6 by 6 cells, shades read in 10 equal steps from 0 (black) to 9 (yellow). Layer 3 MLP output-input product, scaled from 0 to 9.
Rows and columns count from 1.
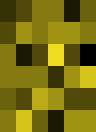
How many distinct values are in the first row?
5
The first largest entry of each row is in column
3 2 4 6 3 2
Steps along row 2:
up down up same down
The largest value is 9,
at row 3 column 4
